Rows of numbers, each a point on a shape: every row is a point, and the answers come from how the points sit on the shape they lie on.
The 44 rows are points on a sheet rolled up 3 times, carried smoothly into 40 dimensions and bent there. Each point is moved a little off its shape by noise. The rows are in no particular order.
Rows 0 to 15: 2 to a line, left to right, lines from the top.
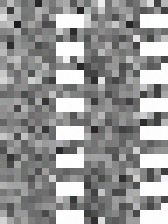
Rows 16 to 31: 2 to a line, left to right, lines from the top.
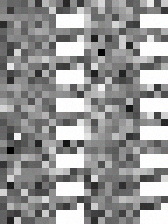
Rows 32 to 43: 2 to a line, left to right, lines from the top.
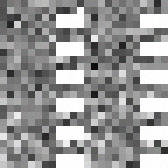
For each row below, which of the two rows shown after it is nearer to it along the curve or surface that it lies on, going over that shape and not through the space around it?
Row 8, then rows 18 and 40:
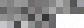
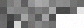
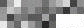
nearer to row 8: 18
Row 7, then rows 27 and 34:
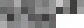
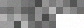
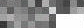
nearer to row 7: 27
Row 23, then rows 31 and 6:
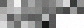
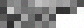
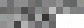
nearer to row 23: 31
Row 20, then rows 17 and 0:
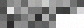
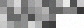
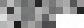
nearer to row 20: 17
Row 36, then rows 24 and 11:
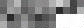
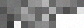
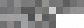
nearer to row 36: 24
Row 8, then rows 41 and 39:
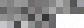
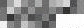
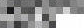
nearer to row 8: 39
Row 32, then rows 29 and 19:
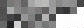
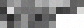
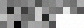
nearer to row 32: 29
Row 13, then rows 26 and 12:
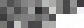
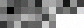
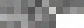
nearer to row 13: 26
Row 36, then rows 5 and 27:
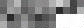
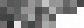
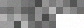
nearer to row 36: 27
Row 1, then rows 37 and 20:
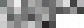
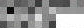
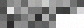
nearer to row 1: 20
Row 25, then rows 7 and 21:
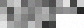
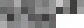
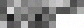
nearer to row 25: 21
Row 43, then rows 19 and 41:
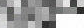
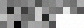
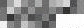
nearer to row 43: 41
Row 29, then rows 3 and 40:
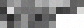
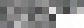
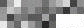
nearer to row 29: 40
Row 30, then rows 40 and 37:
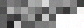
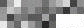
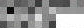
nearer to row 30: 40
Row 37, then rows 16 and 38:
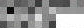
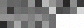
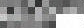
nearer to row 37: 16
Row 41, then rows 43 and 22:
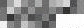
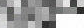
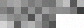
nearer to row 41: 43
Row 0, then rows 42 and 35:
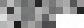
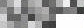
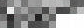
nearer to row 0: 42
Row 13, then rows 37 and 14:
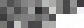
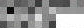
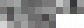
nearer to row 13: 37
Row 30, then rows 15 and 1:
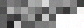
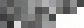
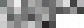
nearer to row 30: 15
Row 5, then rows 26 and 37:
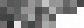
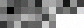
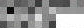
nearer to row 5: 26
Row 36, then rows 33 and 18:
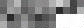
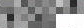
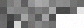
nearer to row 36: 18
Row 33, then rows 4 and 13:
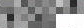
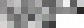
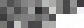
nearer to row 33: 4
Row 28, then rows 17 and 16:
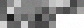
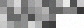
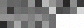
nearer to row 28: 17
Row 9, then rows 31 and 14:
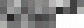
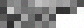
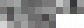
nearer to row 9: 14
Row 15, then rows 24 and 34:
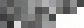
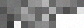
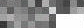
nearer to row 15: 24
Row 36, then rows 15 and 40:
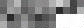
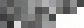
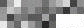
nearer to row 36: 40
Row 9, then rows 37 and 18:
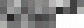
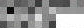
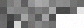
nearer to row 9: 18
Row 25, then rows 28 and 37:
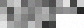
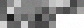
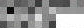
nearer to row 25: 28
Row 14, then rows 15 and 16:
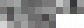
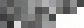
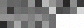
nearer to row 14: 16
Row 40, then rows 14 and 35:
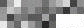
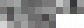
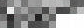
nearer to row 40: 35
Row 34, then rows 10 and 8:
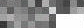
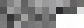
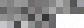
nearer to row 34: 8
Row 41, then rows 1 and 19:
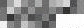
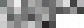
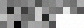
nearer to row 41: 1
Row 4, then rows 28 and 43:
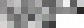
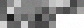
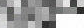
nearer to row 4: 43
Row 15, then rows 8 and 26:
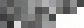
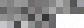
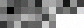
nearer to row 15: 26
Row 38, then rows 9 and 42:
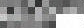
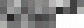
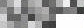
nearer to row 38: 9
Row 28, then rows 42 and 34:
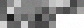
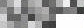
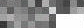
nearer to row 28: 42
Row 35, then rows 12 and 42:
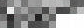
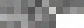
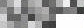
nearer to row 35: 42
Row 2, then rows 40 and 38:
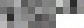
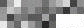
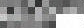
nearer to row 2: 38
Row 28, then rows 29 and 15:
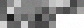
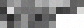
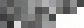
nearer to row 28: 29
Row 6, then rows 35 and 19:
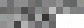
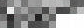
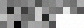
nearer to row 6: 19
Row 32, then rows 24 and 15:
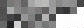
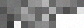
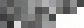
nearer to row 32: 15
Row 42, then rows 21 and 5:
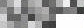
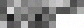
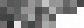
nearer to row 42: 21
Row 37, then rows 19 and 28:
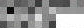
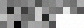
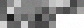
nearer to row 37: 19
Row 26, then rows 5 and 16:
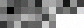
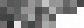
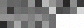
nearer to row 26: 5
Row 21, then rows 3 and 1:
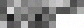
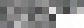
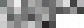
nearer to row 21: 1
